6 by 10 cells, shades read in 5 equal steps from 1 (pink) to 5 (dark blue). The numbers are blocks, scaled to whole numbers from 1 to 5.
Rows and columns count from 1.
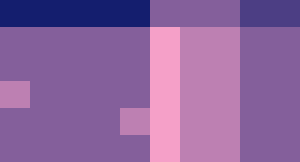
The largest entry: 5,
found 5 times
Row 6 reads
3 3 3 3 3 1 2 2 3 3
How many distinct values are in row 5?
3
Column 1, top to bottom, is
5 3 3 2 3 3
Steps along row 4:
up same same same down up same up same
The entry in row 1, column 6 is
3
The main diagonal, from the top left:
5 3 3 3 2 1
